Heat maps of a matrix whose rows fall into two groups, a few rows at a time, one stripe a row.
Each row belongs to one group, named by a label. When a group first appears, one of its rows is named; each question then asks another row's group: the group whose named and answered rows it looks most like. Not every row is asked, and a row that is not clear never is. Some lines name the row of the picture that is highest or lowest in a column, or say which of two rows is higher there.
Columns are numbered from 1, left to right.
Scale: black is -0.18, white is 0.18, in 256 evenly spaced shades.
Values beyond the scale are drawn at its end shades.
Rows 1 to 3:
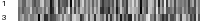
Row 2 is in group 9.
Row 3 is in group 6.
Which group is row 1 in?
9
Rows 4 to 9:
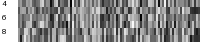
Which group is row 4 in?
9
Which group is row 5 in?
6
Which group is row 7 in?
9
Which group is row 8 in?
6
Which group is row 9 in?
6
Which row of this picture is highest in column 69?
7
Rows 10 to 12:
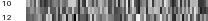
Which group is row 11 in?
6
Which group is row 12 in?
9
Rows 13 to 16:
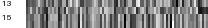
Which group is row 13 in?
9
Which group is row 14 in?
6
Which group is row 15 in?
9
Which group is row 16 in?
9
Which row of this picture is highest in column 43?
14
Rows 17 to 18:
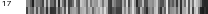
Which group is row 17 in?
6
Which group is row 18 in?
6
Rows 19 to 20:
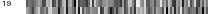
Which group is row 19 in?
9
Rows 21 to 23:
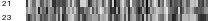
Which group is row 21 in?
6
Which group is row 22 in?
6
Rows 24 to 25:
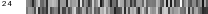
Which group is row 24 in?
9
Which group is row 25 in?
6
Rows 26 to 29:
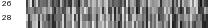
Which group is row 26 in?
6
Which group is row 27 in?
6
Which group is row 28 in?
6
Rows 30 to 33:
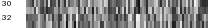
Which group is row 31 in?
6
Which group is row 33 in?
9
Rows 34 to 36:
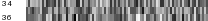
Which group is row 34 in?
6
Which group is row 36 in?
9
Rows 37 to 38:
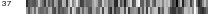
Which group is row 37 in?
9
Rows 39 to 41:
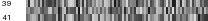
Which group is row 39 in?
6
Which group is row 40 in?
9
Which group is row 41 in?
6
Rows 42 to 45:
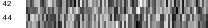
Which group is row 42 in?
9
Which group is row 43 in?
9
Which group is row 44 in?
6
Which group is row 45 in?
6
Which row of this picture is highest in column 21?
45
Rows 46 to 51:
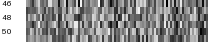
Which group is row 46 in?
9
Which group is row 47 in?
9
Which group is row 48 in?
6
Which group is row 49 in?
9
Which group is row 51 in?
6
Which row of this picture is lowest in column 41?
48
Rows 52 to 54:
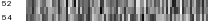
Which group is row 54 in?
9
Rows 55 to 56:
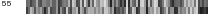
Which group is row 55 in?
6
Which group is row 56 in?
6
